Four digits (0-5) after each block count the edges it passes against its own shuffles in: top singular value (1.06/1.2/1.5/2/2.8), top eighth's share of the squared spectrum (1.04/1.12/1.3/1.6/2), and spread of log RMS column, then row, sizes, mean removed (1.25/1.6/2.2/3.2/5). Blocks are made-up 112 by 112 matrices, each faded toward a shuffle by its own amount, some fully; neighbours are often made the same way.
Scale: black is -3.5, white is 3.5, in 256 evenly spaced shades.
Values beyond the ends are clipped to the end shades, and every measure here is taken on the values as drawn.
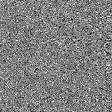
3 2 1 1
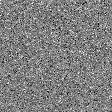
0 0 0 0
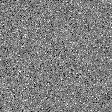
2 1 0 0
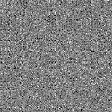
4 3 2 2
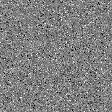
2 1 0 0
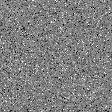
0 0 0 0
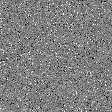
0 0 0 0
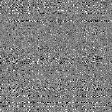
2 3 3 4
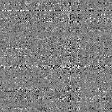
2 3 3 4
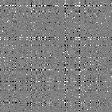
5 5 3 3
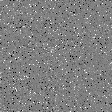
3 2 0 0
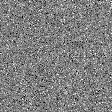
0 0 0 0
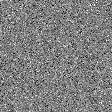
0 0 0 0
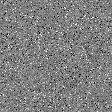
0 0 0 1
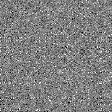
4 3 2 2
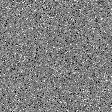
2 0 0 0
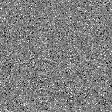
3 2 1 1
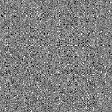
4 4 2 2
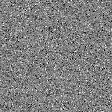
3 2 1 0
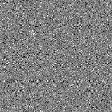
4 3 2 2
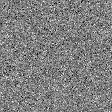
1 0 0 0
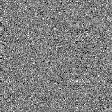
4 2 1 1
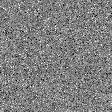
0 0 0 0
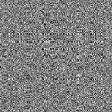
5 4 3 3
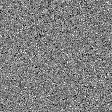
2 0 0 0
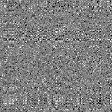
4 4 2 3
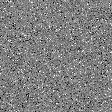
0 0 0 0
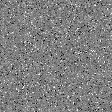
2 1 0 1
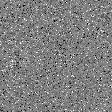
3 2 0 0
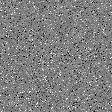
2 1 0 0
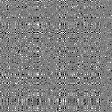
5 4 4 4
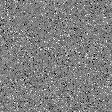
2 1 0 0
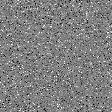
3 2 0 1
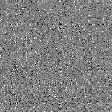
4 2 1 1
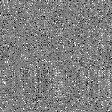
4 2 1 1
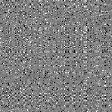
5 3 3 3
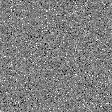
0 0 1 0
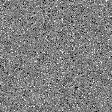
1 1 1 0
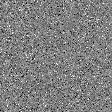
0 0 1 0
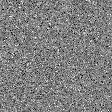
1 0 0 0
